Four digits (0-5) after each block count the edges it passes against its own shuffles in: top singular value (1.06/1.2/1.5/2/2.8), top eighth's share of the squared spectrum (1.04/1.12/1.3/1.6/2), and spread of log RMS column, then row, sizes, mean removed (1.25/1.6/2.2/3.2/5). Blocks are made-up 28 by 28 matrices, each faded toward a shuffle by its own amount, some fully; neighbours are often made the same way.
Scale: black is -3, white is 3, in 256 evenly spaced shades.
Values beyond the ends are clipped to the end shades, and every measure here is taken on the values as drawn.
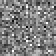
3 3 1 1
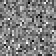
0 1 0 0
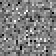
0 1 0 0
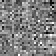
3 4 1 0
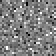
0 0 0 0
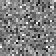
1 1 0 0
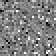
0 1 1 0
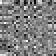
3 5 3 2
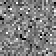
0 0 0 0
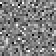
0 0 0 0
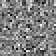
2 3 1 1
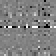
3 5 0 2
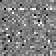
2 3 0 1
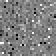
0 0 0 0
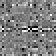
4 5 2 3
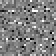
3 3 0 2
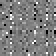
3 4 2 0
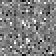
2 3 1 1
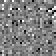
3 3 0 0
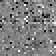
2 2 1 1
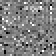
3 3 0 0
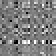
4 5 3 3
